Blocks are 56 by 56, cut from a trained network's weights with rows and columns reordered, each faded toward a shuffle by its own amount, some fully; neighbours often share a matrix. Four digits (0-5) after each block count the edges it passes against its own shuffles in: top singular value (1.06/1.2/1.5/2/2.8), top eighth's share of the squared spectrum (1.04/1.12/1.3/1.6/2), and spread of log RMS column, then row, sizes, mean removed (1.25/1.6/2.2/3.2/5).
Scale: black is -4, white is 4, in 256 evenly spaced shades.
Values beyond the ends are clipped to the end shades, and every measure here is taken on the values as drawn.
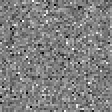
0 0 0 0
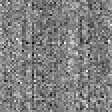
3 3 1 2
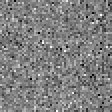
1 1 0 0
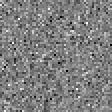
0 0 0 0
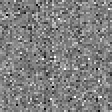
1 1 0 0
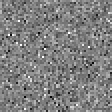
2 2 1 0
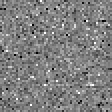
0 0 0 0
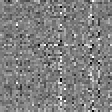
3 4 3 1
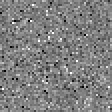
0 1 0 0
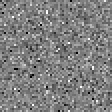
0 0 0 0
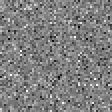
1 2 1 0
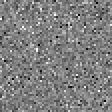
0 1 0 0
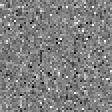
1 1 1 0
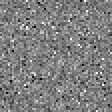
1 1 0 0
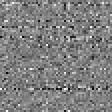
3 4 1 3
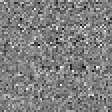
3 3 1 2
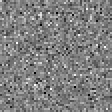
1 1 0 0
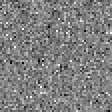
0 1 0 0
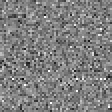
1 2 0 2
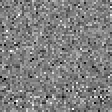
1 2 0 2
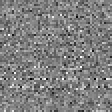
3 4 1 3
